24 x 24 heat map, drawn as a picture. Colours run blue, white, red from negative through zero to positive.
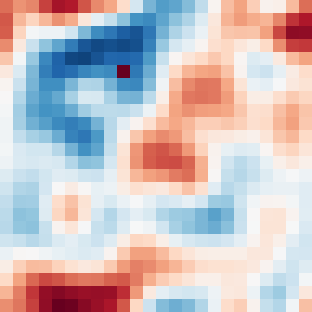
The halves do not mirror each other. Overall the values sit about 50% of the way up the scale. One lone cell stands out, far higher than its neighbours.
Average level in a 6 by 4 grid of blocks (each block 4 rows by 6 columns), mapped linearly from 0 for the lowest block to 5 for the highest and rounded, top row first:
3 0 2 4
0 0 4 3
1 2 4 3
2 2 3 2
2 2 1 2
5 5 2 2
